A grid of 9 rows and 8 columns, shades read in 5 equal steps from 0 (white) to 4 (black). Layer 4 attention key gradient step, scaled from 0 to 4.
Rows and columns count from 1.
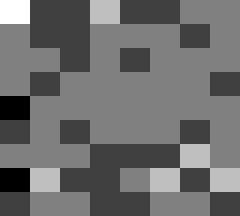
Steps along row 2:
up same down same same up down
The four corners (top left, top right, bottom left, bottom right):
0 2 3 3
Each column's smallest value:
0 1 2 1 2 1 1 1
